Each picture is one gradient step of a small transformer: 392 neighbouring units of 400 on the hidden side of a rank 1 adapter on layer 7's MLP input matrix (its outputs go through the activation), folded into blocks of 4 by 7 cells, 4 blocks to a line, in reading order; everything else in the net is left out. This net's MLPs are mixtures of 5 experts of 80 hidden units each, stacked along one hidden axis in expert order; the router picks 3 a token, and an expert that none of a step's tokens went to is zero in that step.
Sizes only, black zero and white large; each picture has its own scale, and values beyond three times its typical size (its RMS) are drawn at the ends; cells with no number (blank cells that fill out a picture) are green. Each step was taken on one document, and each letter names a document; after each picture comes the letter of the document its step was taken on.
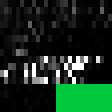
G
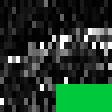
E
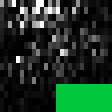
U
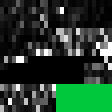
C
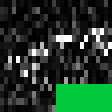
E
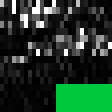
U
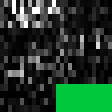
U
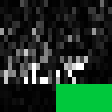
G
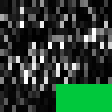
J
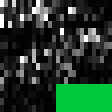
U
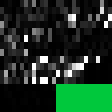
G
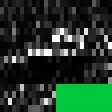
C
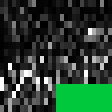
J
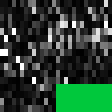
E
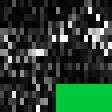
E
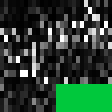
E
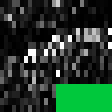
J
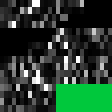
J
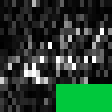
J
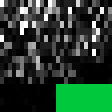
U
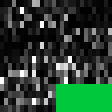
J
